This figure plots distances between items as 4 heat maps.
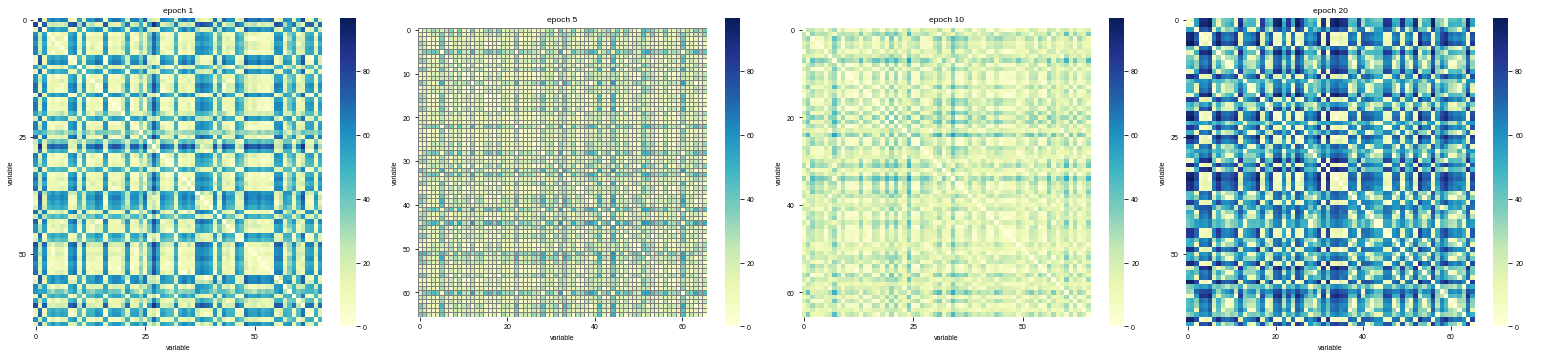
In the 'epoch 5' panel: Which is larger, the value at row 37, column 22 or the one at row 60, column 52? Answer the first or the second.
the second
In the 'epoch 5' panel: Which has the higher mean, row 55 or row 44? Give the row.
44
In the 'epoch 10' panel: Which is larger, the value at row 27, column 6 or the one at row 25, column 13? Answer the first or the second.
the second
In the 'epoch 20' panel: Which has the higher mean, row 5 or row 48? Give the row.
5
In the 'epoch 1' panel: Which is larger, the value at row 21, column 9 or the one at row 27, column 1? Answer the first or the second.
the second
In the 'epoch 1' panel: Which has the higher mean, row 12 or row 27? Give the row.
27
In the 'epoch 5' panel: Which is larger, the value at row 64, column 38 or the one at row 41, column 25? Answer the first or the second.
the second
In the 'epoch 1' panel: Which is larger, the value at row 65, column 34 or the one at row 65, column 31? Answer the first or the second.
the first
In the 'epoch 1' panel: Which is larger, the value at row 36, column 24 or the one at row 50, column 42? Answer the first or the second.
the second
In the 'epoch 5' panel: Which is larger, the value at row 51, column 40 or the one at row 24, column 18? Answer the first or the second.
the first
